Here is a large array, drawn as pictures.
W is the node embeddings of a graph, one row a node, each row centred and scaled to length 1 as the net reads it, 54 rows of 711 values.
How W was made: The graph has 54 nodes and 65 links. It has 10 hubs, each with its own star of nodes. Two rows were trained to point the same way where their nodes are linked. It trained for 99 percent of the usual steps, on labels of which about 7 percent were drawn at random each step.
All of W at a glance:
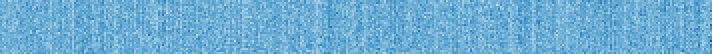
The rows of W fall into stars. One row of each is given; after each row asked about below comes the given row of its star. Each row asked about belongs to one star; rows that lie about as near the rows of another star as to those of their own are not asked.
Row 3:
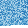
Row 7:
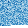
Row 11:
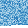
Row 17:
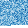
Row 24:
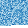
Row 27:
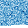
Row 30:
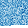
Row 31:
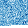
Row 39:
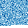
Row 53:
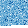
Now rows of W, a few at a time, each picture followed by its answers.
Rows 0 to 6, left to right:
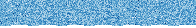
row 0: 30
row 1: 31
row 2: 30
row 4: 27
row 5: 53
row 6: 24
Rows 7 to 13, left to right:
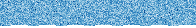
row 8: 7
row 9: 11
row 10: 39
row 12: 31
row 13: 3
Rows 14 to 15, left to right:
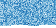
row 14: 27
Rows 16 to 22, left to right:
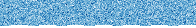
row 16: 31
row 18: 30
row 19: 39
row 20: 24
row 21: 7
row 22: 31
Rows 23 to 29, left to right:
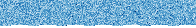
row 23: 53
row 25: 53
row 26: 30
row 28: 11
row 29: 11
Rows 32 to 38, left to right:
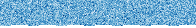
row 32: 24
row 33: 31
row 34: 27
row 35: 7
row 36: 11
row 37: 39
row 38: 39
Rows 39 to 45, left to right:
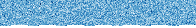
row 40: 7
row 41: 17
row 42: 39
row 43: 53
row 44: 24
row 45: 39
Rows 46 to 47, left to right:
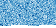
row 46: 53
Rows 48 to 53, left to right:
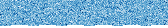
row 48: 3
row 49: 17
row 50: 30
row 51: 3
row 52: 17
